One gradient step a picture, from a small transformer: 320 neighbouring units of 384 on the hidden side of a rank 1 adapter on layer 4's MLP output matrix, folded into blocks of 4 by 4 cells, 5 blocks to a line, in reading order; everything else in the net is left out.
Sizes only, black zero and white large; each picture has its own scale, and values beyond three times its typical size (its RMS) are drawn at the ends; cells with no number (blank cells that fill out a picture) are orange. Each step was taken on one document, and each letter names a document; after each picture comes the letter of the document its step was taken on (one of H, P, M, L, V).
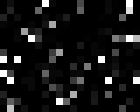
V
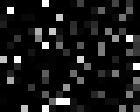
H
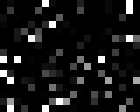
V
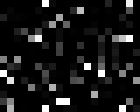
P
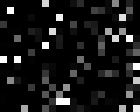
H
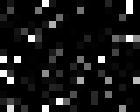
V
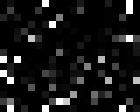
V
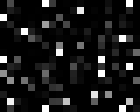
P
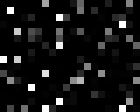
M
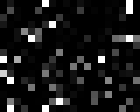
V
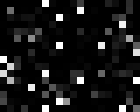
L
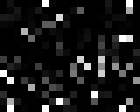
P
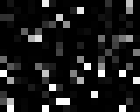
P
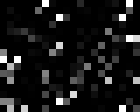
L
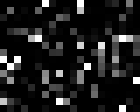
L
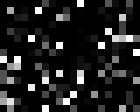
L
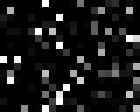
H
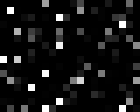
M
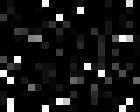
P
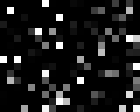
H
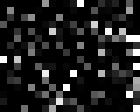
H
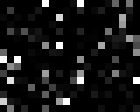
L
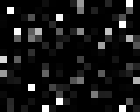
M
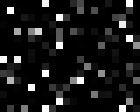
M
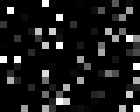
H
